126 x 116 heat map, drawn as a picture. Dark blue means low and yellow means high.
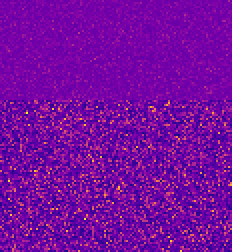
Mirror symmetry: none. Grain: fine. Stripes: none. Odd rows or columns: none. Slope: none. Histogram: skewed, a long tail of high values. Seam: horizontal, 40% of the way down, the top part calmer.
